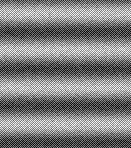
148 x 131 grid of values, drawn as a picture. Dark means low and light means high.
Seam: none. Stripes: horizontal, repeating 4 times. Slope: none.
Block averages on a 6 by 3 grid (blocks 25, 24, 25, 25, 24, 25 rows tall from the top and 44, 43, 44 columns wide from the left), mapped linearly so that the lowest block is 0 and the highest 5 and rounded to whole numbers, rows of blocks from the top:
555 | 000 | 111 | 555 | 000 | 111
